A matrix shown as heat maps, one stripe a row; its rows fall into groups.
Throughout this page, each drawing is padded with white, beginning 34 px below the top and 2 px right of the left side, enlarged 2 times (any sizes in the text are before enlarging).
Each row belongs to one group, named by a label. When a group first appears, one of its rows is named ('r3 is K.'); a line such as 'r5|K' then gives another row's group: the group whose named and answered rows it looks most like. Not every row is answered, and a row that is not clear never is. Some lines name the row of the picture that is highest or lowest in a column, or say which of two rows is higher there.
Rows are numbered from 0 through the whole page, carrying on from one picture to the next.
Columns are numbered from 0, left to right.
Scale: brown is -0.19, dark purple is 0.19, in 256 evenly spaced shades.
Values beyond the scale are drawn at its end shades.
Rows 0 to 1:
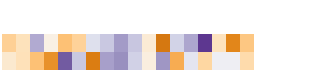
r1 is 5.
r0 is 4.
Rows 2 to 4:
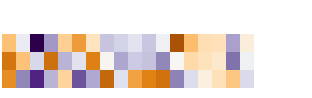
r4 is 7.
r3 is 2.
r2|2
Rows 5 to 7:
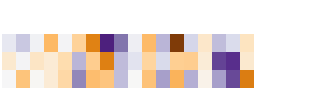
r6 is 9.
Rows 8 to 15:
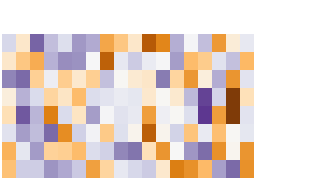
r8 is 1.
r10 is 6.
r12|4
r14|4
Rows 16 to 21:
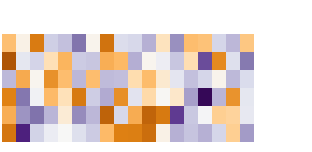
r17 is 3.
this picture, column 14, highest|19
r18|5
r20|7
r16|9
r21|7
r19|4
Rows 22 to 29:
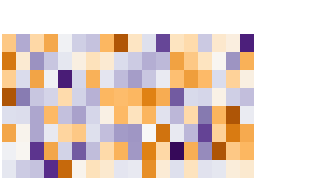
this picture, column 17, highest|22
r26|1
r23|2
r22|3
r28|1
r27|4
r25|7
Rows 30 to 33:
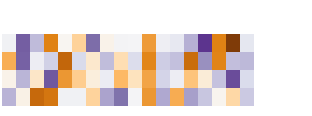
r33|5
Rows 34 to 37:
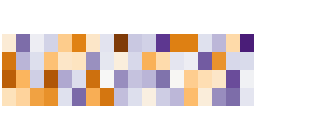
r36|2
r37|9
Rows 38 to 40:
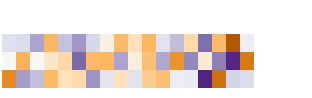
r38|1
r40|4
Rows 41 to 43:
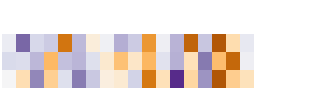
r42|1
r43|1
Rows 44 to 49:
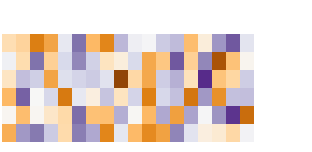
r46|1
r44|9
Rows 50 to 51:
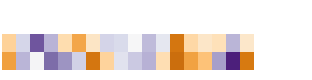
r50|2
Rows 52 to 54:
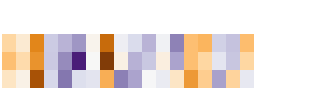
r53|9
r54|9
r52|9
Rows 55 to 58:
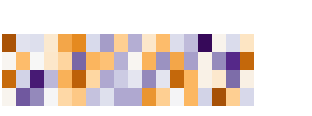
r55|4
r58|4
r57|2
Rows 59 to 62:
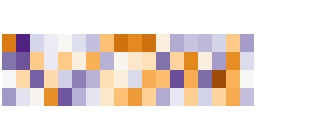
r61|1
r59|7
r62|1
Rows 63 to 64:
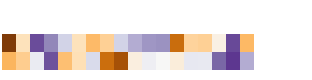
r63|2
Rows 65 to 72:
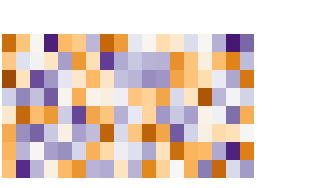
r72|4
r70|7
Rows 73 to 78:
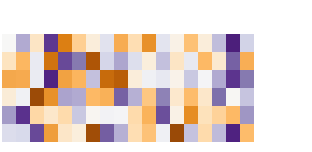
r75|3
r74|5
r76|9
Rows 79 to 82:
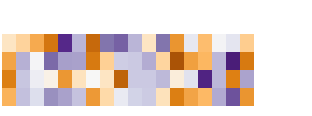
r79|5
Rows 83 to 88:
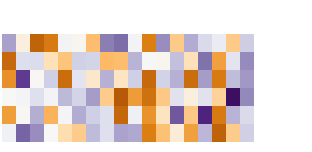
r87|1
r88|4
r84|3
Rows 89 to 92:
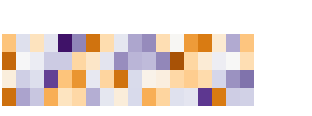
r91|3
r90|2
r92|4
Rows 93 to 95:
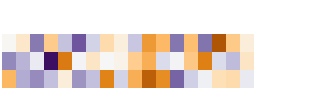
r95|7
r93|1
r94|6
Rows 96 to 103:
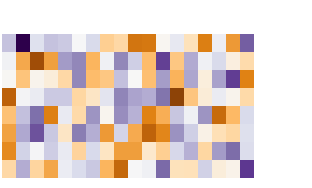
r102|7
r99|2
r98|5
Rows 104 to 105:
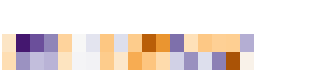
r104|7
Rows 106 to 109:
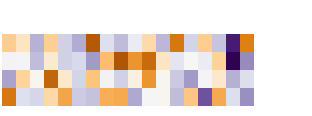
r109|3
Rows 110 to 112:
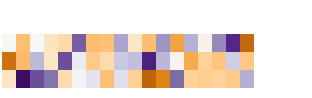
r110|5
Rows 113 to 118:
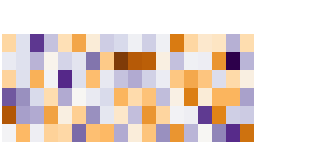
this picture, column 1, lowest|118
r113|2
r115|9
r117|4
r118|5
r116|1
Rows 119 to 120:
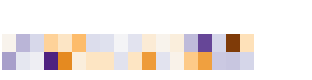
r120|6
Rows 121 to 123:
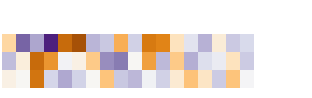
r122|5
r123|9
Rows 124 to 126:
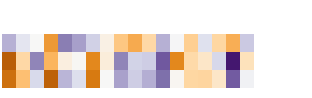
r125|2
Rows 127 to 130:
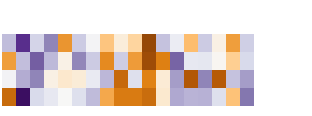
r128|7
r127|6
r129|1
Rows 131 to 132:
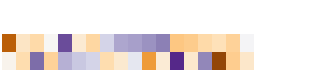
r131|2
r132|1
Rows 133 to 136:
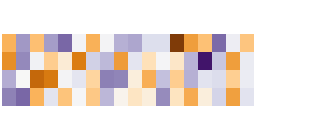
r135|5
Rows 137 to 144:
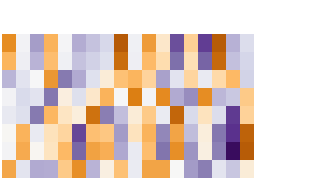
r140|7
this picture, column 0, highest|139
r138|1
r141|5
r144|4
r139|1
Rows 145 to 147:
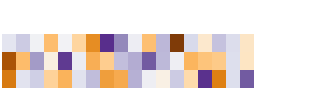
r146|2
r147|3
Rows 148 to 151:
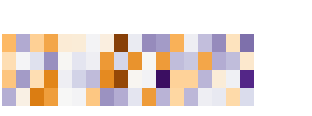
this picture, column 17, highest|150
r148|3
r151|5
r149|7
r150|3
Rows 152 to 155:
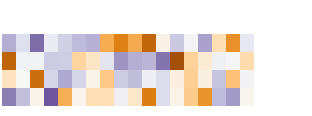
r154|9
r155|6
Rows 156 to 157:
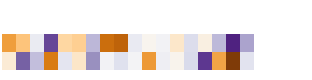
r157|4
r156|3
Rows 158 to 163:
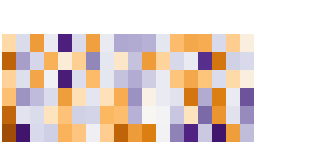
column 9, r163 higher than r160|No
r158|9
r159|4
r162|3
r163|7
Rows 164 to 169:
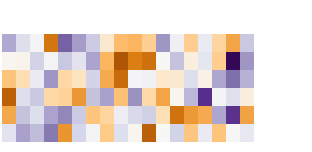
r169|6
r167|4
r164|1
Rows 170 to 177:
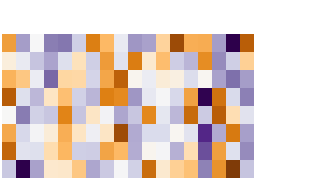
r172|3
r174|6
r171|7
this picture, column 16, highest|170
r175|3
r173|3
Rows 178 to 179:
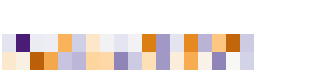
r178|6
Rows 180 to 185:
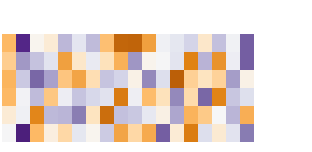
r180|7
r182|2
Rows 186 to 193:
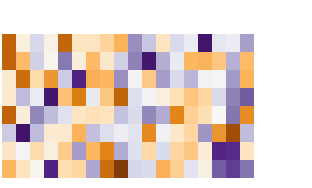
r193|3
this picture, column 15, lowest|191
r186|3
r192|9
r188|5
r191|4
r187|2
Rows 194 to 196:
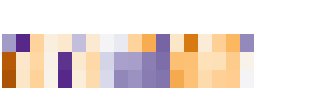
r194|6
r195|2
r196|2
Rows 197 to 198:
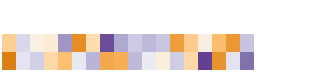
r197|2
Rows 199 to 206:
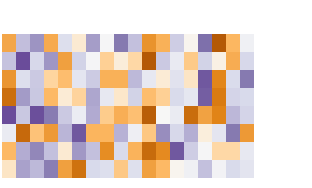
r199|4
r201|3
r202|4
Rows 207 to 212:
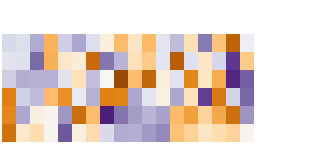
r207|1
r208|5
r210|3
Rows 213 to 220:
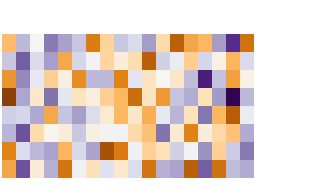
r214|6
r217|1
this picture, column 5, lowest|215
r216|7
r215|4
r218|6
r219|3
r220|6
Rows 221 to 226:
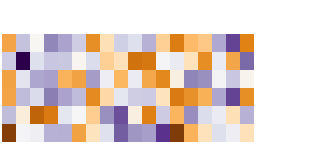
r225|5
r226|2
